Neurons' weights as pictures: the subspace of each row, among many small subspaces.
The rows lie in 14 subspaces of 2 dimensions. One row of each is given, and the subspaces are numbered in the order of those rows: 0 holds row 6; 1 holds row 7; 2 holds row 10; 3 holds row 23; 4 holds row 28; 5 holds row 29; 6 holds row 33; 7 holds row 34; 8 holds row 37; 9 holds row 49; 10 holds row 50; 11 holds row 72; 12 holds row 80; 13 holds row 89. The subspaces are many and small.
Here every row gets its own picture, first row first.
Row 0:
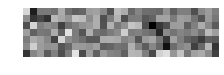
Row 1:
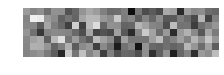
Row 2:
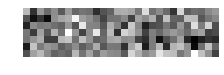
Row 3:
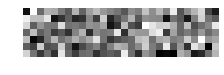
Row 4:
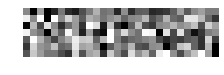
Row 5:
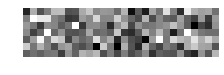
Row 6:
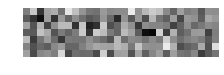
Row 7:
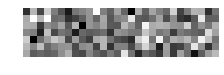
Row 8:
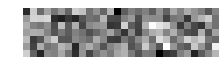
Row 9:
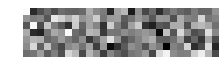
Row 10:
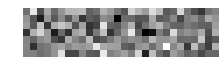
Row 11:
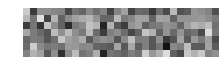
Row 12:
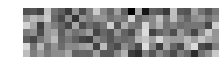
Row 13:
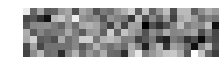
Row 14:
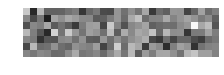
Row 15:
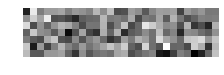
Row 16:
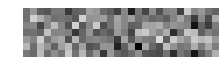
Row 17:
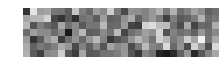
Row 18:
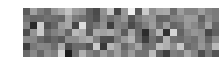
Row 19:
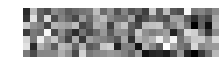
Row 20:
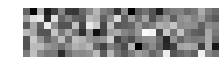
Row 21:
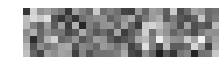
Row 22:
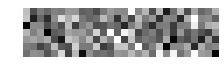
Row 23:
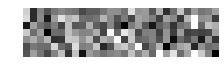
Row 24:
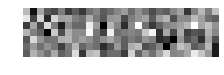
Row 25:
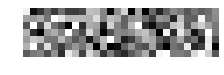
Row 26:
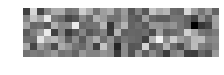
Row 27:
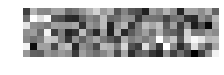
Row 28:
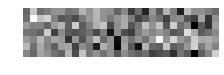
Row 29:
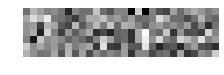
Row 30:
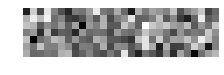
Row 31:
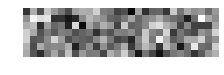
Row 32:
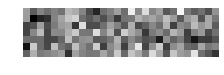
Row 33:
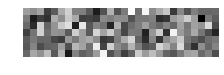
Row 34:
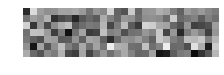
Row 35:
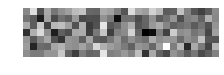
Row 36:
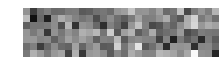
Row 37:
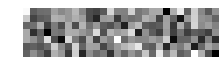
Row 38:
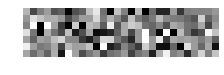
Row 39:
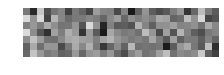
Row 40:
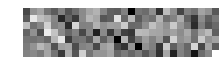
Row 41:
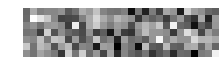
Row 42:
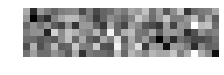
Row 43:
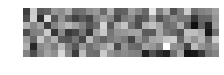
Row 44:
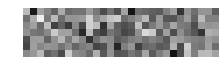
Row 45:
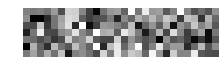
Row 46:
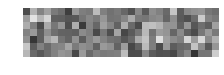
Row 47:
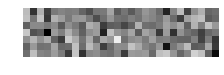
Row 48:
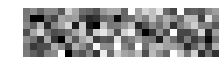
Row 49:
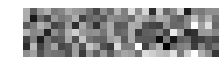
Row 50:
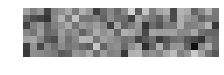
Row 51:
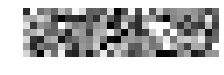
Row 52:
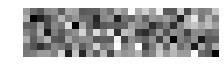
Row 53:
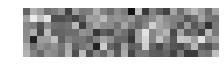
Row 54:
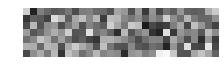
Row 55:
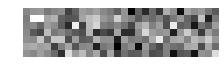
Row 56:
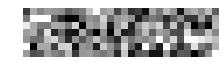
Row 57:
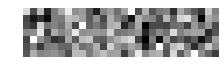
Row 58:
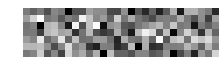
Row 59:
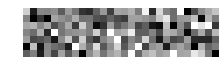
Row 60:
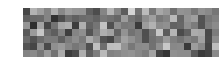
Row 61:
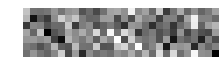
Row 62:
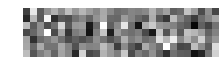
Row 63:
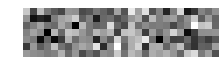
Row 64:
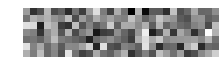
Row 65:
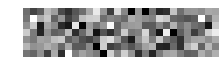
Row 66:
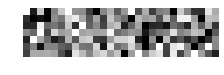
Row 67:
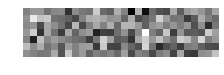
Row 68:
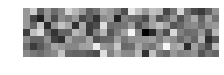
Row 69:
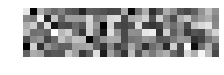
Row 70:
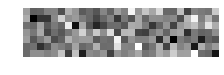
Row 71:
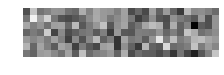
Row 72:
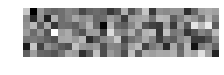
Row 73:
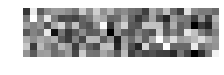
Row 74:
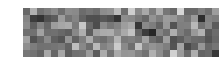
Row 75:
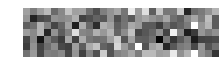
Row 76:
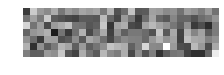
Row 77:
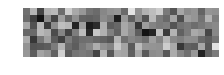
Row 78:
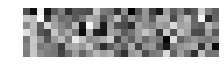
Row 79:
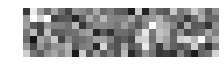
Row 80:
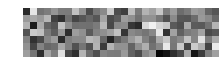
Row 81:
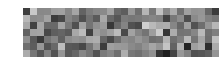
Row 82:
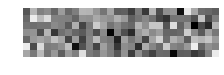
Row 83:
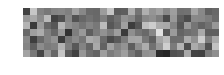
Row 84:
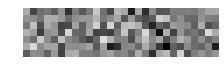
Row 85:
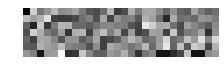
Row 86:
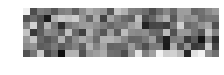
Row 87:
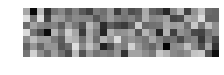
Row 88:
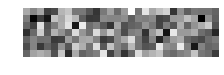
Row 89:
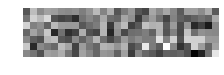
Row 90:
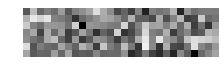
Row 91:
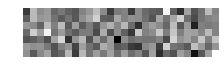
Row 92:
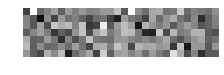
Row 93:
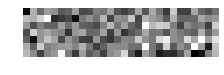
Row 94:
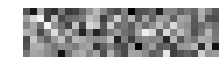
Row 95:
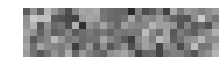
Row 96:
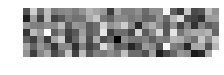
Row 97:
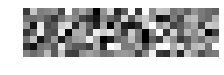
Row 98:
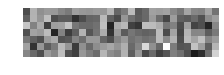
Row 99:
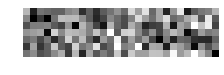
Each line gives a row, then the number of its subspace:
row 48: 4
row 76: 13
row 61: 3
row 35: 2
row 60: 7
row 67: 5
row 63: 2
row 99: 4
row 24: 0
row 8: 6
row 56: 13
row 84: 5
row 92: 11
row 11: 9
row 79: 5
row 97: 5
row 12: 10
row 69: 11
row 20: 3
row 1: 4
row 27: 13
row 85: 10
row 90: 7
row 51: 6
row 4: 3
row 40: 3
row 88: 6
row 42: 4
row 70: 0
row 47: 8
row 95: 6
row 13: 10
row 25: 7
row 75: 9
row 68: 2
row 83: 12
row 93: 10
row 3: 1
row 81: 1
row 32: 13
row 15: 7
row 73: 4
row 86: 10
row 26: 2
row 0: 5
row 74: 11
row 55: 4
